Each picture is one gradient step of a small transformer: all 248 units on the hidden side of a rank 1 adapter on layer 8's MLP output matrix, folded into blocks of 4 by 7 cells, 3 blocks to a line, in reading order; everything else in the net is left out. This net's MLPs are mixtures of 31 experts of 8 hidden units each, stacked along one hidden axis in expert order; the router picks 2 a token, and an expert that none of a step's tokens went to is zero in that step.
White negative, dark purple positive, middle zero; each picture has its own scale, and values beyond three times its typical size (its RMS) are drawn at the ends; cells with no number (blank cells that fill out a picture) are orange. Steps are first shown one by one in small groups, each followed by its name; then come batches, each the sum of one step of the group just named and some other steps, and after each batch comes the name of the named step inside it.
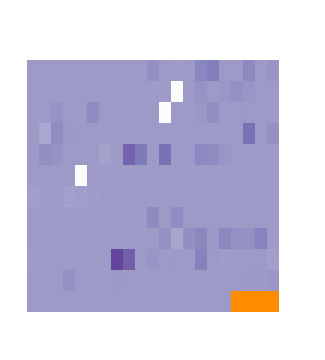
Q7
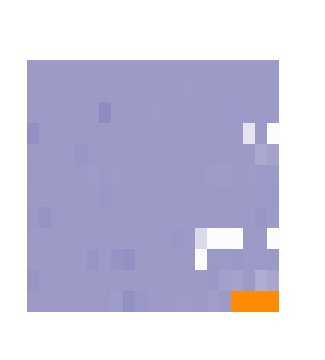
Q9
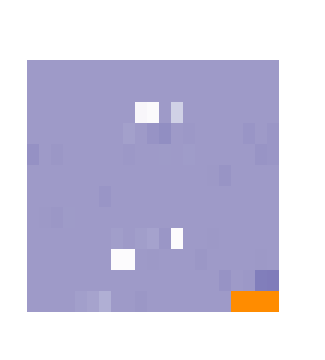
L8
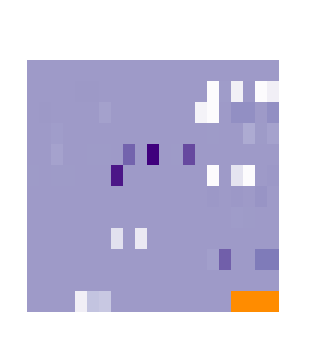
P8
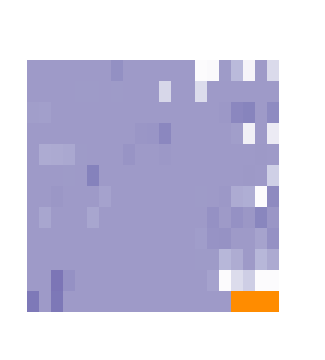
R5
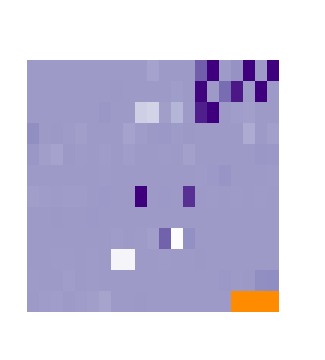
L8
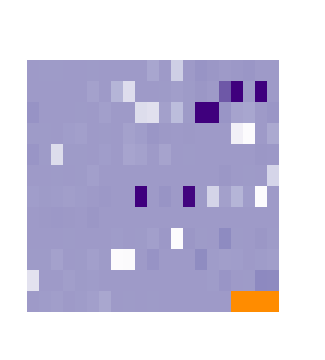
L8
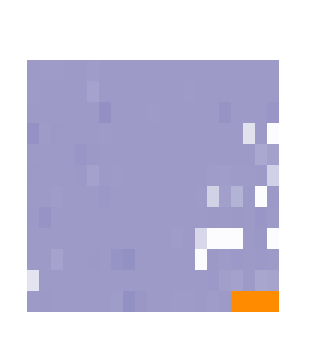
Q9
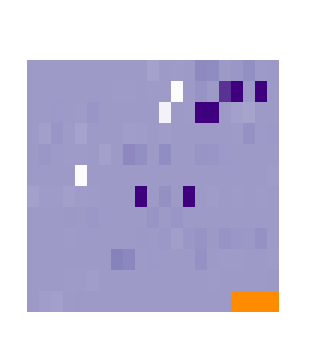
Q7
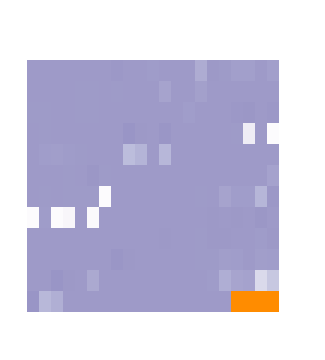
R5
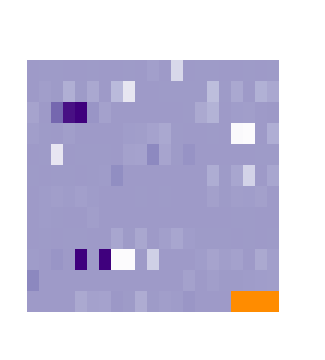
P8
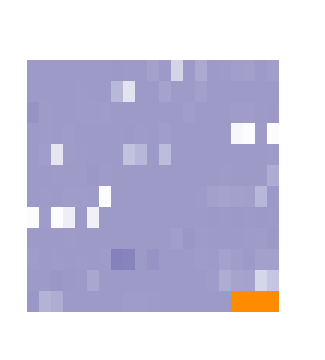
R5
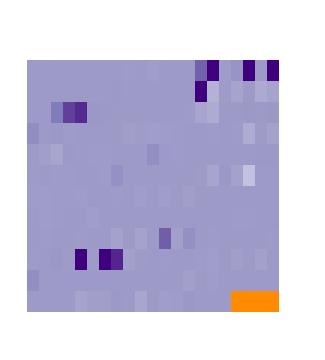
P8
